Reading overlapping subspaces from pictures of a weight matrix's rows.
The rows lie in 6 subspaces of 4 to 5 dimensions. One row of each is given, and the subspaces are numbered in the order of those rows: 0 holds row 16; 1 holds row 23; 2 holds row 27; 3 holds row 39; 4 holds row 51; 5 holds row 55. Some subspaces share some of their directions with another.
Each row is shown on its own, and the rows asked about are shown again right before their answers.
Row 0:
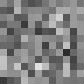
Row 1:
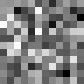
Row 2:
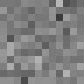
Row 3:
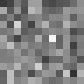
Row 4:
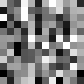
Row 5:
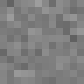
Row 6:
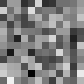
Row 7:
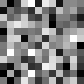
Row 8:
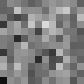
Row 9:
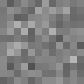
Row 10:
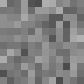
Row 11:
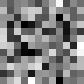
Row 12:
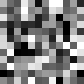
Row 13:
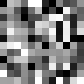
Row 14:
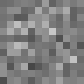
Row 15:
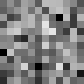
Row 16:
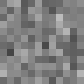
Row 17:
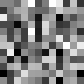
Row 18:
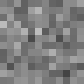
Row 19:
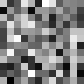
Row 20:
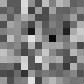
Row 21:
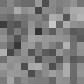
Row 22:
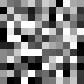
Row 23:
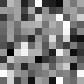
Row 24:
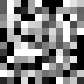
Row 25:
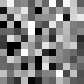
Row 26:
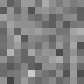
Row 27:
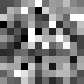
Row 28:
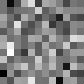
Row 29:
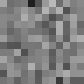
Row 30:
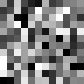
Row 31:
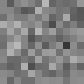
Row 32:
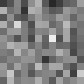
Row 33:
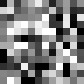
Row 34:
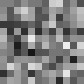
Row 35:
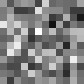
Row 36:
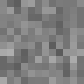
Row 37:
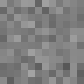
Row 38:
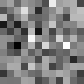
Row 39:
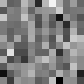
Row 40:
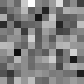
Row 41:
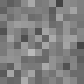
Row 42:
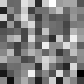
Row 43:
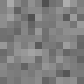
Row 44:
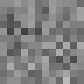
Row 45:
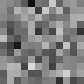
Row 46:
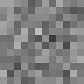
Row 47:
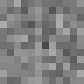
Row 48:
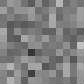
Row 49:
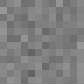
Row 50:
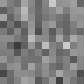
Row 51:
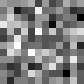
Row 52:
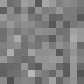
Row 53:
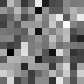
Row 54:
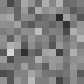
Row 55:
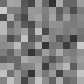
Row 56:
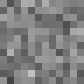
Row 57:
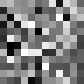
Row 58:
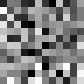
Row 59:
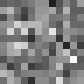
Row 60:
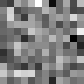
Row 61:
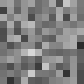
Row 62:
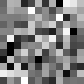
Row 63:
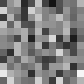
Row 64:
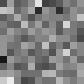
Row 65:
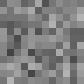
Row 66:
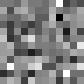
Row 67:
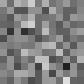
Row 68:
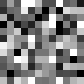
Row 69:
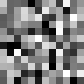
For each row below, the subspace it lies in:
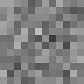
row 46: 5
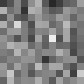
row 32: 5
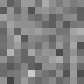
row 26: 2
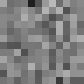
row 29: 3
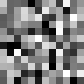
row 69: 3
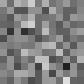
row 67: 2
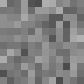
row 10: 3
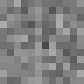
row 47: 0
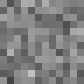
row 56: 2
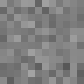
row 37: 2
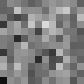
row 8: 0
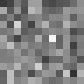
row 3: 5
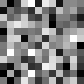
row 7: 5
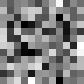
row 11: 1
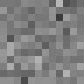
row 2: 1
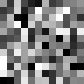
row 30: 0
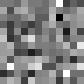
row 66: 1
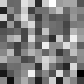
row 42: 2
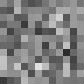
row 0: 0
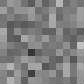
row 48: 5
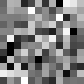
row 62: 1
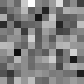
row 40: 3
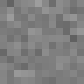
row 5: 2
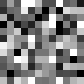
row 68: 3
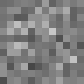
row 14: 0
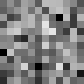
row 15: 0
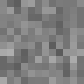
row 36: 0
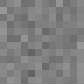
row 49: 5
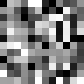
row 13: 3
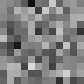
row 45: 3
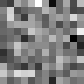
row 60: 2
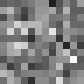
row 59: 0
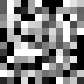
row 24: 4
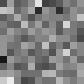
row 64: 0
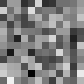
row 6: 1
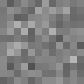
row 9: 0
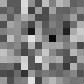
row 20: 3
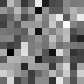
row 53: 1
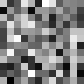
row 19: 4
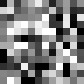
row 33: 0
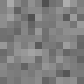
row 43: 4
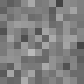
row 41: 5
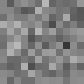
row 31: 4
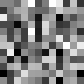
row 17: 3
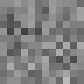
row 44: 2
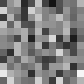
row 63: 1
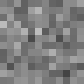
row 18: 1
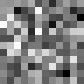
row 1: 4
